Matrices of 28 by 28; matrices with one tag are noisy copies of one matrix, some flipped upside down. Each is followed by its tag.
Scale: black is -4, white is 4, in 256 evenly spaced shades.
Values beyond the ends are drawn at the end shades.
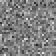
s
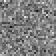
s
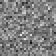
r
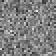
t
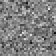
r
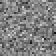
r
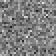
s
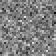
r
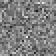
s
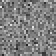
t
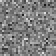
s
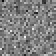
t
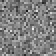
t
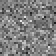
r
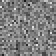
t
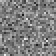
s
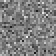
s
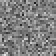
s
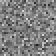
s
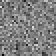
t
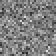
r
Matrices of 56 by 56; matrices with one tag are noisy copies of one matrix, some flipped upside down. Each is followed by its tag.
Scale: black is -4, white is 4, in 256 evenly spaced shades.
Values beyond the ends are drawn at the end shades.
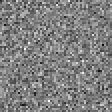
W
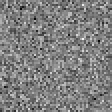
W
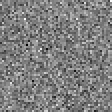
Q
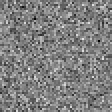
W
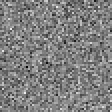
Q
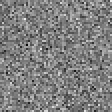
Q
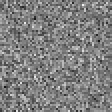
W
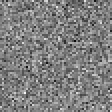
Q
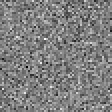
Q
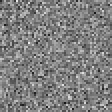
W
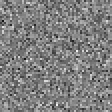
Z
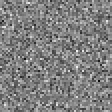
Z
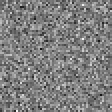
W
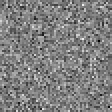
W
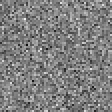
Q
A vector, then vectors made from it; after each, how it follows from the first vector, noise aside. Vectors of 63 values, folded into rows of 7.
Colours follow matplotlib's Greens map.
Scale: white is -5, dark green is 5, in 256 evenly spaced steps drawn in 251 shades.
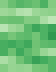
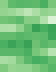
copied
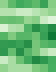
scaled up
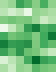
scaled up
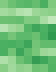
copied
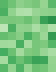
sign-scrambled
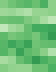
copied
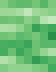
copied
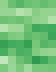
copied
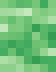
copied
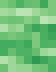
copied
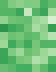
sign-scrambled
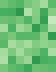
sign-scrambled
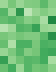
sign-scrambled
